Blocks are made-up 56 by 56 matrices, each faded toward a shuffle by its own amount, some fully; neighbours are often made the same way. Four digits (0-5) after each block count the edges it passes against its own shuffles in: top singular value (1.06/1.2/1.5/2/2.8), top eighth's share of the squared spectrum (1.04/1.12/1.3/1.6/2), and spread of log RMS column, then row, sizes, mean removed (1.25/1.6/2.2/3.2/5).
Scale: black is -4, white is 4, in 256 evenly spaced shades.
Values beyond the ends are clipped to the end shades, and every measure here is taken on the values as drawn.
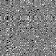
4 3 2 1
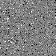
3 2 0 0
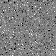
2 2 0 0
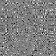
4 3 2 2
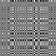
5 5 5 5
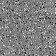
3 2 0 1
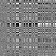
5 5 4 4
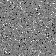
0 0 0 0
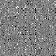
4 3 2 1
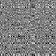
4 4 2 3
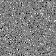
3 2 0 1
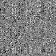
3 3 1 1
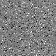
3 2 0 1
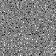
3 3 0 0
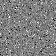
1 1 0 0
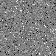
1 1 0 0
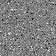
1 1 0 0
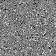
2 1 0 0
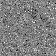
1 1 0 0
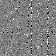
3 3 2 0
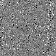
1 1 2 0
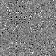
3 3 1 1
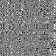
4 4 2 1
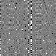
4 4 2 1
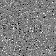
2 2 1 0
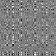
4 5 3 3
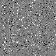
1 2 1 1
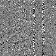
2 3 3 0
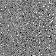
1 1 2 0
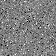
0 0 0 0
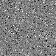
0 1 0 0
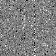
2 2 2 0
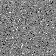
0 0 0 0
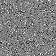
0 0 0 0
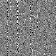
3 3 3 0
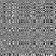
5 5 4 3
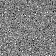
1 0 0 0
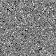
0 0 0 0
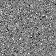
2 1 0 0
